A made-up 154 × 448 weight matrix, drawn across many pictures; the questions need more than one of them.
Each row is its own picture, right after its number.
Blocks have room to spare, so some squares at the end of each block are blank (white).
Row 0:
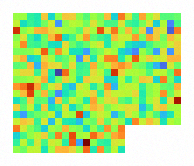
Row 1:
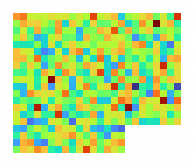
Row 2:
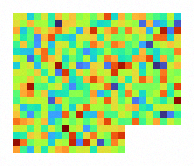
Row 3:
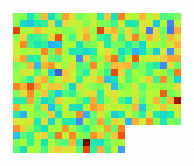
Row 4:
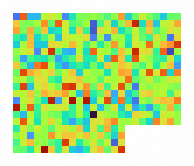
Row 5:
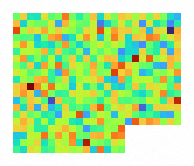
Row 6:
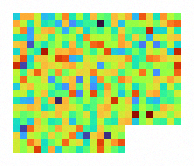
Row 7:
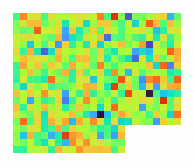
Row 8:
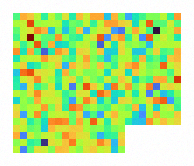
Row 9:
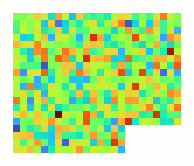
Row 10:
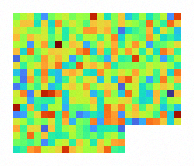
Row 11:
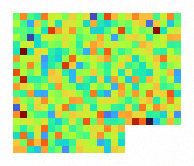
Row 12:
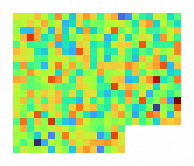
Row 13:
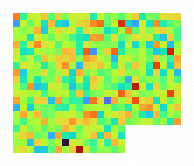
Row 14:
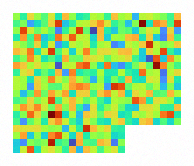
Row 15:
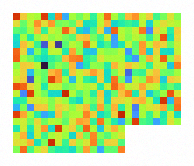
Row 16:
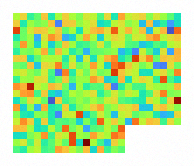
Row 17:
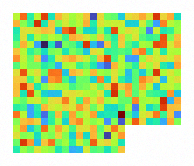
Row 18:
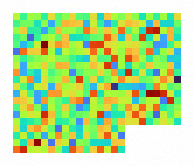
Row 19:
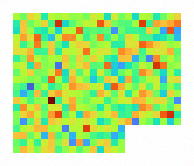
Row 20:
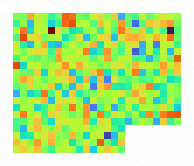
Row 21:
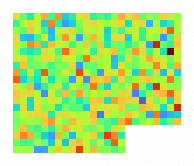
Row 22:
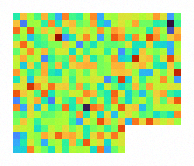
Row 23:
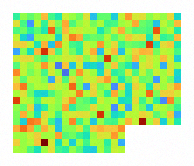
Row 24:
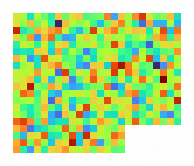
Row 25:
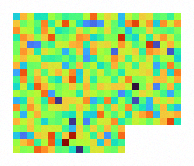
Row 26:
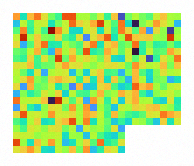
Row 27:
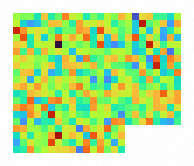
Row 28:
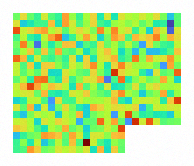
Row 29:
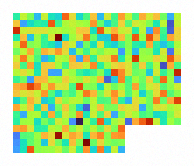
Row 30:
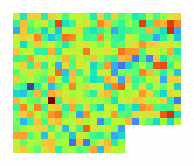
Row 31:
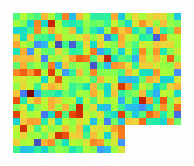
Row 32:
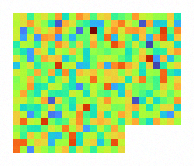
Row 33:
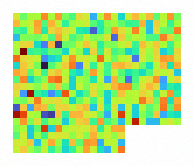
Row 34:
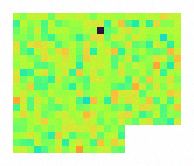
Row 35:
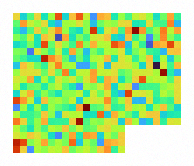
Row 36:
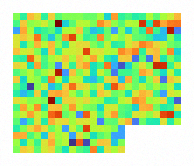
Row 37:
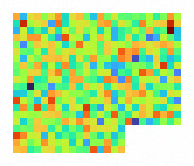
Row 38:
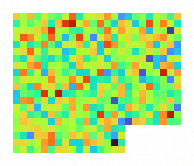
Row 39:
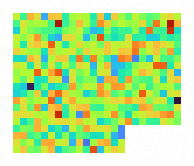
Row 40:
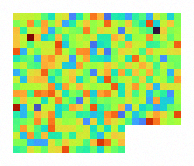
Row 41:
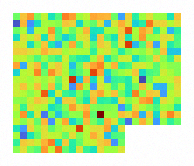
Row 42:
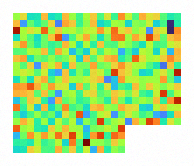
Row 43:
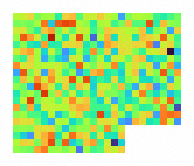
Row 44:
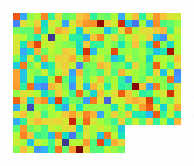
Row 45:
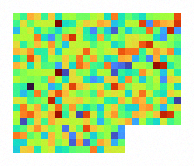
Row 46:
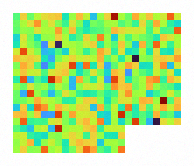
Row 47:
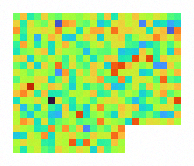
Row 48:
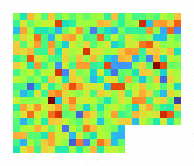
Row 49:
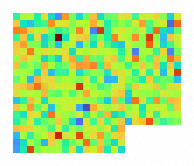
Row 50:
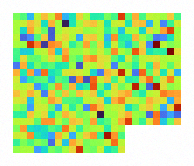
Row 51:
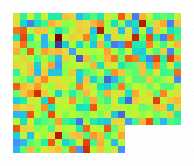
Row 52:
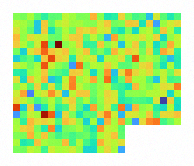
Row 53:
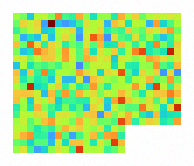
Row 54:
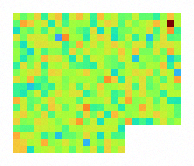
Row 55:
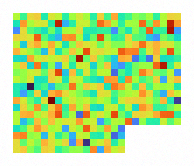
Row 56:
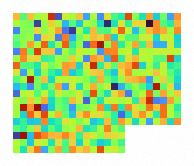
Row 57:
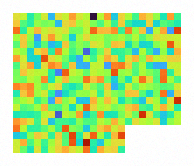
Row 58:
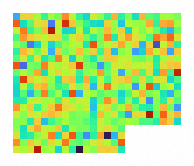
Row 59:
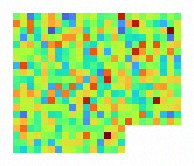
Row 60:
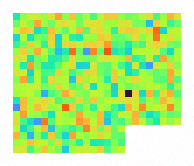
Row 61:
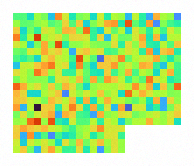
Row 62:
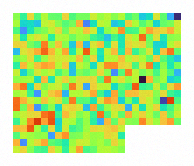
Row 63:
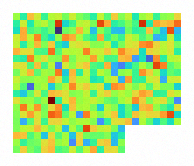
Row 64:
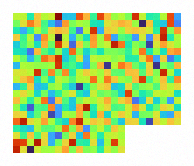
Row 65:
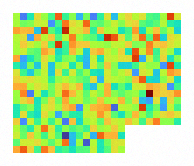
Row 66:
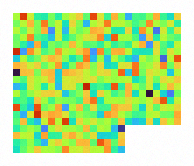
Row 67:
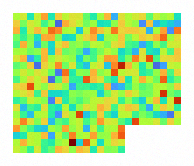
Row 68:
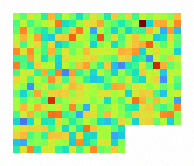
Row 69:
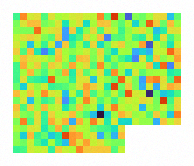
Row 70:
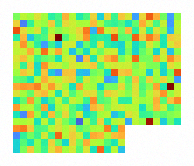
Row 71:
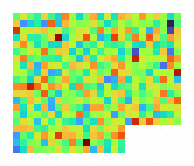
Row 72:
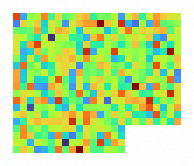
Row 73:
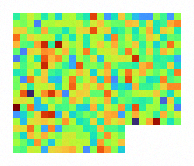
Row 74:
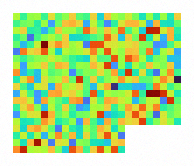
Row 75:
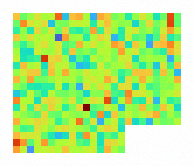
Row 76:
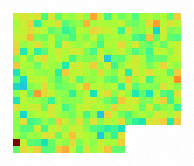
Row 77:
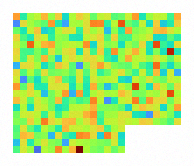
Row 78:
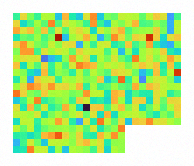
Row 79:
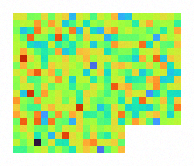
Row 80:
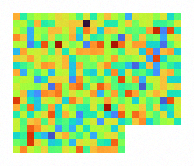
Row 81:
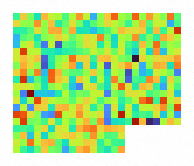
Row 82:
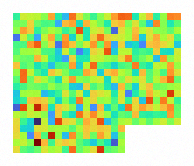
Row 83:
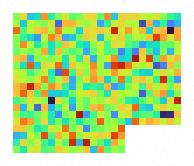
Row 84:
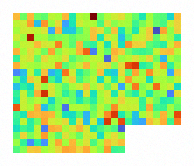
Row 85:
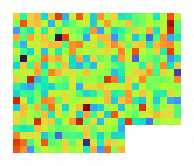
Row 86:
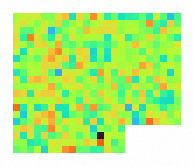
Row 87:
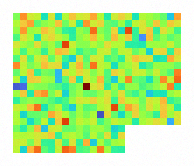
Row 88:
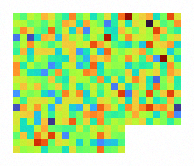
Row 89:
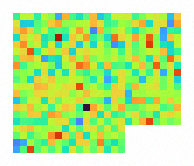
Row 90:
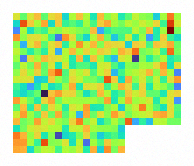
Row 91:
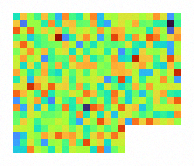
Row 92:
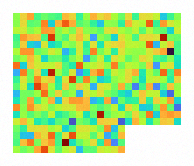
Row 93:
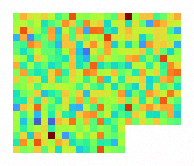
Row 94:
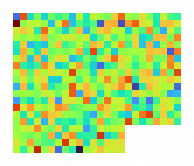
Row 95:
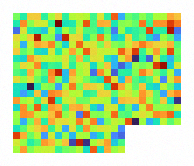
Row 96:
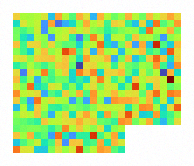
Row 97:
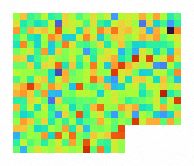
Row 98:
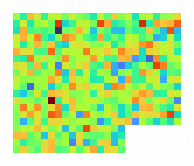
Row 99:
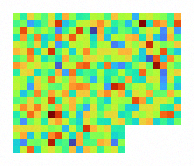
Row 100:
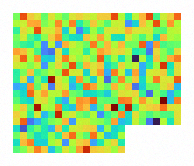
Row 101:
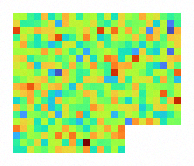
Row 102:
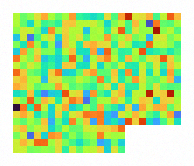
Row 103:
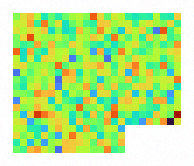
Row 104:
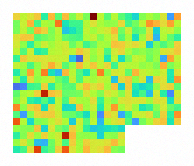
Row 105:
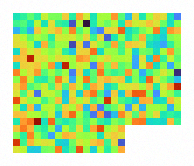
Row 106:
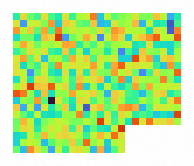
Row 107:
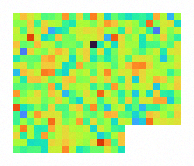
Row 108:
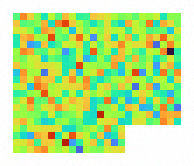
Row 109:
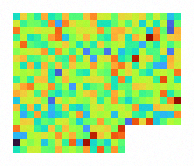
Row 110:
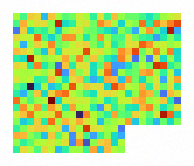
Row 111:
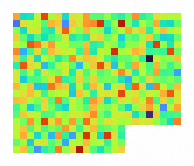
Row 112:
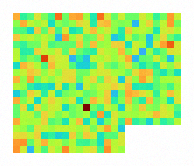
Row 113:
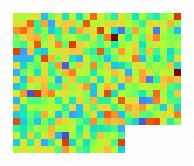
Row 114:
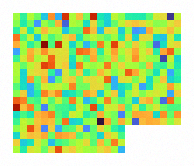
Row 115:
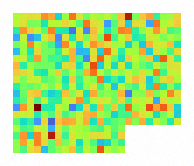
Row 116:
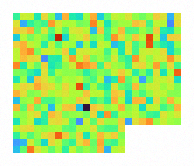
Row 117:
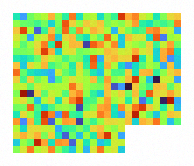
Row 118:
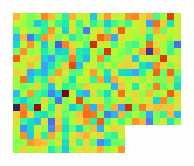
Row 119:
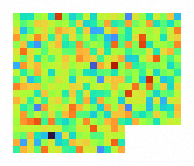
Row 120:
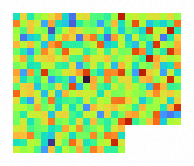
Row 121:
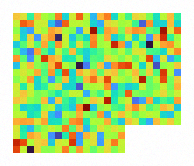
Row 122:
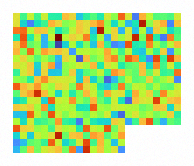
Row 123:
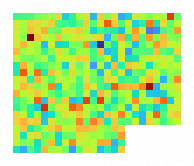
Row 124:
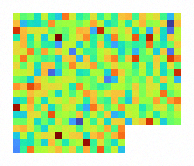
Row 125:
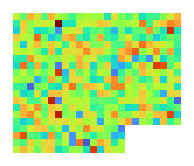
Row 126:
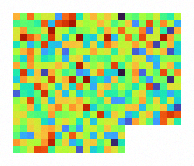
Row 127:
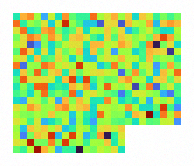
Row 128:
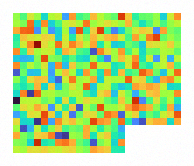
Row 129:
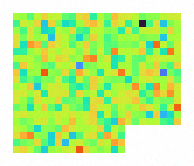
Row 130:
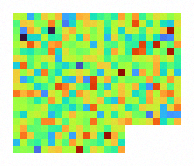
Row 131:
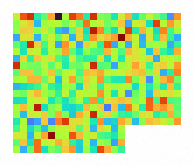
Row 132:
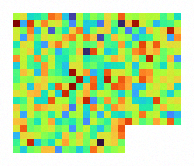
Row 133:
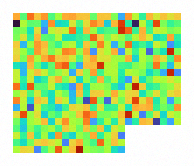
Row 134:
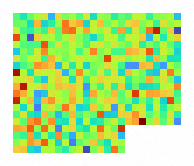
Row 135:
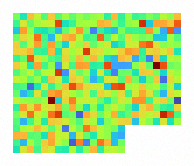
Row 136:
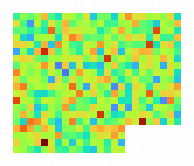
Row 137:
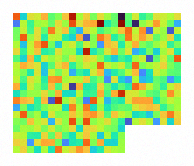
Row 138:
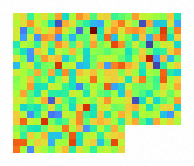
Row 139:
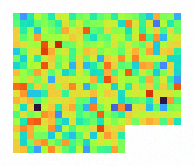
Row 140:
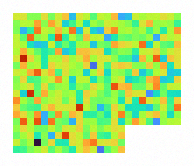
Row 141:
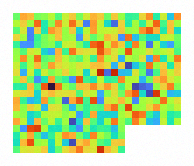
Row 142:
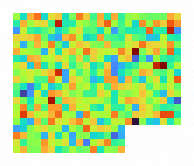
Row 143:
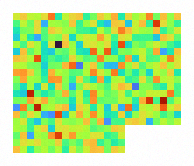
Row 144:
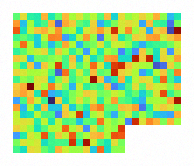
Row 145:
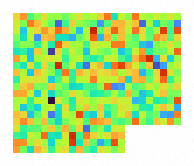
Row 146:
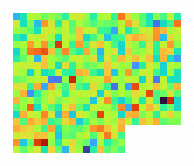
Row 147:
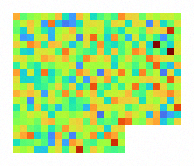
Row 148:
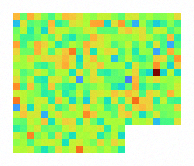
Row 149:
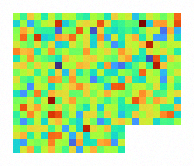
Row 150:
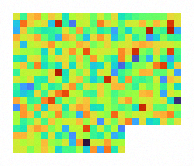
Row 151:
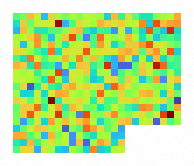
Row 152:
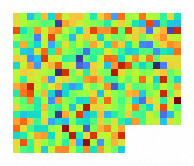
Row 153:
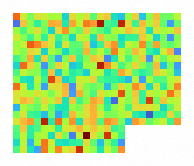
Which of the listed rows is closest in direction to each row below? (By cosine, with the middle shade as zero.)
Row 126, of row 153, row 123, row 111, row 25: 25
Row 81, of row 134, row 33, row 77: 33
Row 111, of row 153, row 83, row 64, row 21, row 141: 153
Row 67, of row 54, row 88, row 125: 88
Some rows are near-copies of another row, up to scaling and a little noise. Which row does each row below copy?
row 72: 44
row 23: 136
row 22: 91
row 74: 18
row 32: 138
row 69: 7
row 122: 51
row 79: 140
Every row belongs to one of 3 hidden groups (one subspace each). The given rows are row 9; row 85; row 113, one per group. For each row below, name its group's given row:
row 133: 9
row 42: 85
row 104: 113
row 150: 85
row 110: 85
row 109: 85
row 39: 85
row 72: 9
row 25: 9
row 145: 85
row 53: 9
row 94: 9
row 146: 113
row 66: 113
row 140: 113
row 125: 85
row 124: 85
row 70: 85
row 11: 113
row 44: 9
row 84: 113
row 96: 9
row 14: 85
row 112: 85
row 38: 9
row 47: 85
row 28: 85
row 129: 9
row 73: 113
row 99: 85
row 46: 113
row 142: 85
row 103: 113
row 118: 113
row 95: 85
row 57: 85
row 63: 85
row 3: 85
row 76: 113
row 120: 9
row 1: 113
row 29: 85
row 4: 9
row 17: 113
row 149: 85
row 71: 85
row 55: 85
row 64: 85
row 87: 113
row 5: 85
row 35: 85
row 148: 9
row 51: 85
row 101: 85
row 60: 113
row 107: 113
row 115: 113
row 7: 113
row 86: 113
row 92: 9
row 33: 113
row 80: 113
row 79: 113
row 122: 85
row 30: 85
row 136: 113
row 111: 9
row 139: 113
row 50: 9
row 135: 85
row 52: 113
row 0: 85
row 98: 85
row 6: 9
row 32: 85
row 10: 113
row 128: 113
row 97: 85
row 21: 9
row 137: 9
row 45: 85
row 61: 113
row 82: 113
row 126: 9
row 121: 85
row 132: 9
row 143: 113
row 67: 85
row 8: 113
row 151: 85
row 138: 85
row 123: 113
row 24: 85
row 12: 113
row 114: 113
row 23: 113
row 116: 85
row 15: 113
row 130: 9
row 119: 113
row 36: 85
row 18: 113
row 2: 85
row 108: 9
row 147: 9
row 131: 113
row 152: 85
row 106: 85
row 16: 85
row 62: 113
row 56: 113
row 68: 85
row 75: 85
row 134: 113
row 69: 113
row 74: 113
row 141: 113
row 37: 85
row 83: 85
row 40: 113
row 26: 9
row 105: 113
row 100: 113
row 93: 113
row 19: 85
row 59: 9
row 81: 113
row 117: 113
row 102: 113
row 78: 85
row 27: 85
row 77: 9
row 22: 85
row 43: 9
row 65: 113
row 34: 9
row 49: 85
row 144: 85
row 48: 85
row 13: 9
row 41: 9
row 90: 85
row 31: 113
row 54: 85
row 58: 9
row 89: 85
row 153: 9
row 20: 9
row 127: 9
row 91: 85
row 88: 113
